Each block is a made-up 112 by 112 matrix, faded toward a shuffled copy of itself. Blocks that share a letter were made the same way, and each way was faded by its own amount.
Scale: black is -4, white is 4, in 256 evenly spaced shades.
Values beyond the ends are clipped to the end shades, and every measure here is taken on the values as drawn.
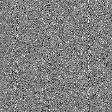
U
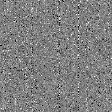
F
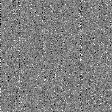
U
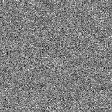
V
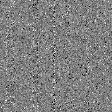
U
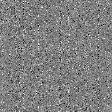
U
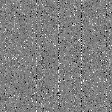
F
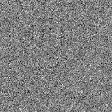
V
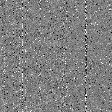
F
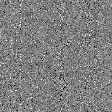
U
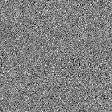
V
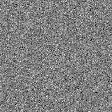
V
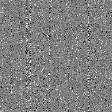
F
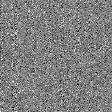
U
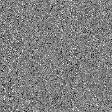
U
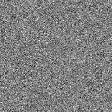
V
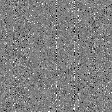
F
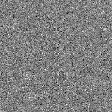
V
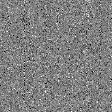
U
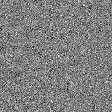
V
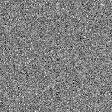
V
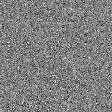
V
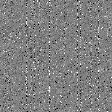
F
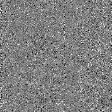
U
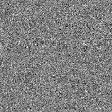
V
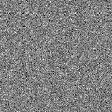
V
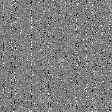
F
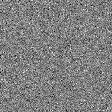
V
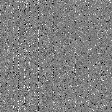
F
